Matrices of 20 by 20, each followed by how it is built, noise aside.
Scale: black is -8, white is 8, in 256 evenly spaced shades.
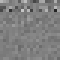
uneven rows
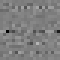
uneven rows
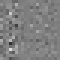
uneven columns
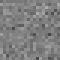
uneven rows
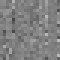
uneven columns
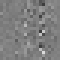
uneven columns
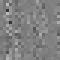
uneven columns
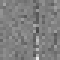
uneven columns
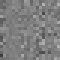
uneven columns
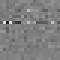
uneven rows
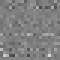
uneven rows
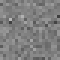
uneven rows
